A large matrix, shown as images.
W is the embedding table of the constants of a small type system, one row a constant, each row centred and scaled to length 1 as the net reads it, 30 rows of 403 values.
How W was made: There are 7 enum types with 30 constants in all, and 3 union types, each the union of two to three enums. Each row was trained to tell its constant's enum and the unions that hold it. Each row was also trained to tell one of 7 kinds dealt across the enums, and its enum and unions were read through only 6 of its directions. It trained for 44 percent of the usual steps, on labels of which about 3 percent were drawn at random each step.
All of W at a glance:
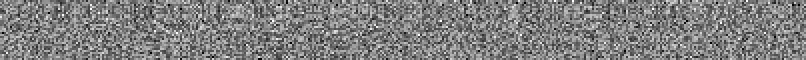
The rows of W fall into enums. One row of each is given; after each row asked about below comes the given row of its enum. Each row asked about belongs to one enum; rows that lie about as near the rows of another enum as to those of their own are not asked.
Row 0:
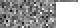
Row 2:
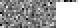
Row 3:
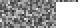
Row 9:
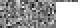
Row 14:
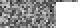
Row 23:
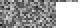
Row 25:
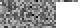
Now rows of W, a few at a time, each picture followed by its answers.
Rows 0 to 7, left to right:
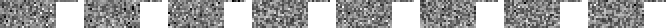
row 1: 0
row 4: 2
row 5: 25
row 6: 2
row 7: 3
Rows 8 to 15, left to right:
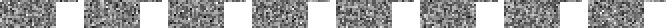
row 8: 3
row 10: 2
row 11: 25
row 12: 14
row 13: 3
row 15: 9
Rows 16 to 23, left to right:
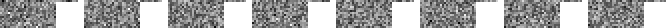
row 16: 25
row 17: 23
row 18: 2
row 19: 9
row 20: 23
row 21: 14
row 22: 0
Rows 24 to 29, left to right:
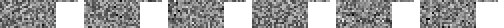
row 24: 23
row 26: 2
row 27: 23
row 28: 14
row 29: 23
